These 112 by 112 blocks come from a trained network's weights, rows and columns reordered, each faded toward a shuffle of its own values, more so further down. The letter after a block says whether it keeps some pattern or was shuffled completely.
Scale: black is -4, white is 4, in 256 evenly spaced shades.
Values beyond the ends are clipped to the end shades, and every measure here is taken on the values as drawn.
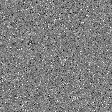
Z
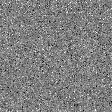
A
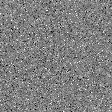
Z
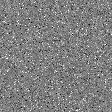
Z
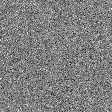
Z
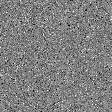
Z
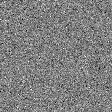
A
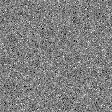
A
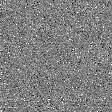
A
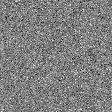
A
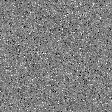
Z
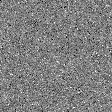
Z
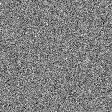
A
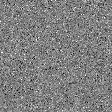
A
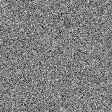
Z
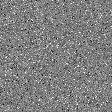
Z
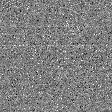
A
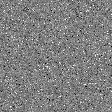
Z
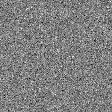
A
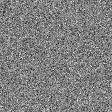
Z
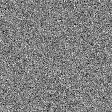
Z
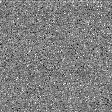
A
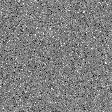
Z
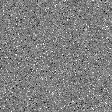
Z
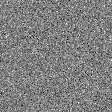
Z
